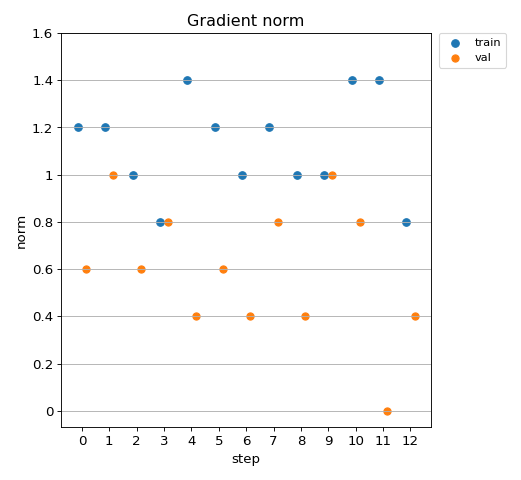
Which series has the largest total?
train
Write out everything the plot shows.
Title: Gradient norm
x-axis: step, ticks 0 1 2 3 4 5 6 7 8 9 10 11 12
y-axis: norm, ticks 0 0.2 0.4 0.6 0.8 1 1.2 1.4 1.6
Legend: train, val
Values:
train: 1.2 1.2 1 0.8 1.4 1.2 1 1.2 1 1 1.4 1.4 0.8
val: 0.6 1 0.6 0.8 0.4 0.6 0.4 0.8 0.4 1 0.8 0 0.4
